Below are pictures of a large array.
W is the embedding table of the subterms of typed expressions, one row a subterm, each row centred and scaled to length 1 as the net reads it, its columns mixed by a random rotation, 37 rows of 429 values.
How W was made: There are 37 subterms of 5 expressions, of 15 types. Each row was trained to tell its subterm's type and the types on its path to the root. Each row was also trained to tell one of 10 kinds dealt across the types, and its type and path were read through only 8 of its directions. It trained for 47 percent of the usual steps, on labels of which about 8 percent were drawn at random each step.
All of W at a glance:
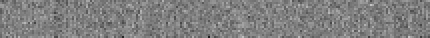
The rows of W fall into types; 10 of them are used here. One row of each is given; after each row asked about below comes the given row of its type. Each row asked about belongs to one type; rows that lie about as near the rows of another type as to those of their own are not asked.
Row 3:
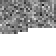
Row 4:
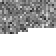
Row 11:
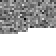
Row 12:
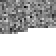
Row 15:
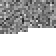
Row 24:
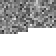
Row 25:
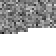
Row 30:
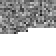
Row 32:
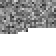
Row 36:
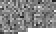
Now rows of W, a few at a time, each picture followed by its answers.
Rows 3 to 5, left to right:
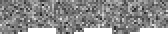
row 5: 30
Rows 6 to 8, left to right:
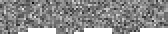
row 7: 4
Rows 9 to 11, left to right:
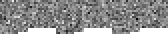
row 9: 3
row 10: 12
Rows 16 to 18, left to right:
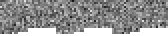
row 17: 15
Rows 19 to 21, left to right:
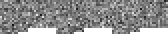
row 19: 30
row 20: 25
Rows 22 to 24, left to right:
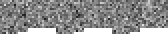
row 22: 25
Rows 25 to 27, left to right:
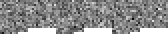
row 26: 25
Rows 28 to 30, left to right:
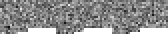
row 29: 36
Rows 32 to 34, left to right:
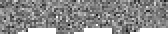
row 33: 30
